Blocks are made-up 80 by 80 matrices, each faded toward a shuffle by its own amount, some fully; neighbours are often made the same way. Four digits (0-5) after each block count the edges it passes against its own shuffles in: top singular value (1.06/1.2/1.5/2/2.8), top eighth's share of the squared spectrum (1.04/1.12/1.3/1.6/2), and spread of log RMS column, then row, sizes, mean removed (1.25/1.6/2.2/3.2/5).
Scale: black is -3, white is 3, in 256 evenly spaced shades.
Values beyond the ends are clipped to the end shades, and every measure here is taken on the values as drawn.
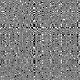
4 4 3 3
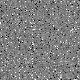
3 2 1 1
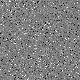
1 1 0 0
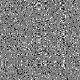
4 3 2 2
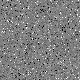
0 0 0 0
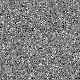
1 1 0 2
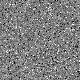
0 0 0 0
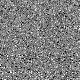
0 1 0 2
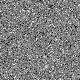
0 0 0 0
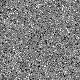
0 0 0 0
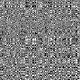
5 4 3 3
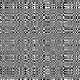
5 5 4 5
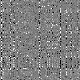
4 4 3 1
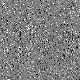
3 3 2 1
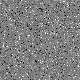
0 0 0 0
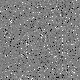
2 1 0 0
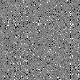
4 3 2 1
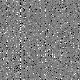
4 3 2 1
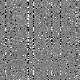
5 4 3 1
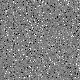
2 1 1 0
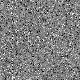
1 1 1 0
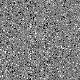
1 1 2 0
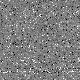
3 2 0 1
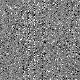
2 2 2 0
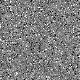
0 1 2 0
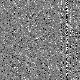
2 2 3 0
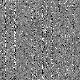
2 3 3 0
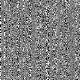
2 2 4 0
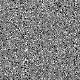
0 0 2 0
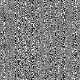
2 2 4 0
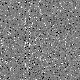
2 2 1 0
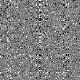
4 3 2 1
